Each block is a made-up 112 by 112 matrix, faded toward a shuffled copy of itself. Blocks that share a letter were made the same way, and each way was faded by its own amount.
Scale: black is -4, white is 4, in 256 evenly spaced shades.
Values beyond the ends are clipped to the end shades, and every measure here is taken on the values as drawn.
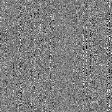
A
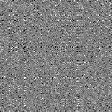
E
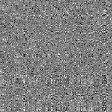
E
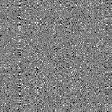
E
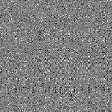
E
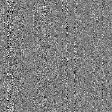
A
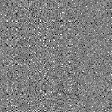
E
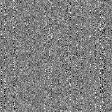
A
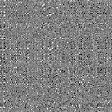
E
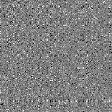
E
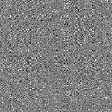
E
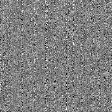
A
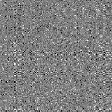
E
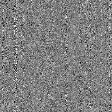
A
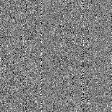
A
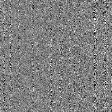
A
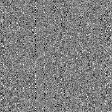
A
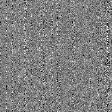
A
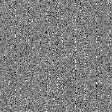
A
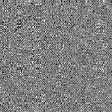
E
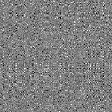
E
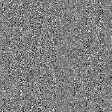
A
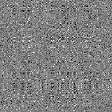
E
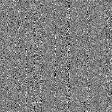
A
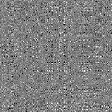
E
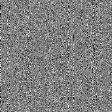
A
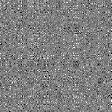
E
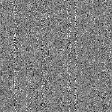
A
